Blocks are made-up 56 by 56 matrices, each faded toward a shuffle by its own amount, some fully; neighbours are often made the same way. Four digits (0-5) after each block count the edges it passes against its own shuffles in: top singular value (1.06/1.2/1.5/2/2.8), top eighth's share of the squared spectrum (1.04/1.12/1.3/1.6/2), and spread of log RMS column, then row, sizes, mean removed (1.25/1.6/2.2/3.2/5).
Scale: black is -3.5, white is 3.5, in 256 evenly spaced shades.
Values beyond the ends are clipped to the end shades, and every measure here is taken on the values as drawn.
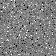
0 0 0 0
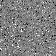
0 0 0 0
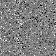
0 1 1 0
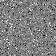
0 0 0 0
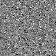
0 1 1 0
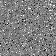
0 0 0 0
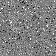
0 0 0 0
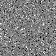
0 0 0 0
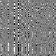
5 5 3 2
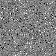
2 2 0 1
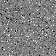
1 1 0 0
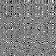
4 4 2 2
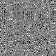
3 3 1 1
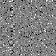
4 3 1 1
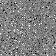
2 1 0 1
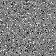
0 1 0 0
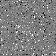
3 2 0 0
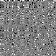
4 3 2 2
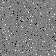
2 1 1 0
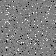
2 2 1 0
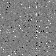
3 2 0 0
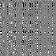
4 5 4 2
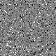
3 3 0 1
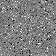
2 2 0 0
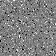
1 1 0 0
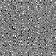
4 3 1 2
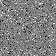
0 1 0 0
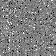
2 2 0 0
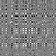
5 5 3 4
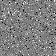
1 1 0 0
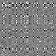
5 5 3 3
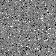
1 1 0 0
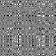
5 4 3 3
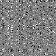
4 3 2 2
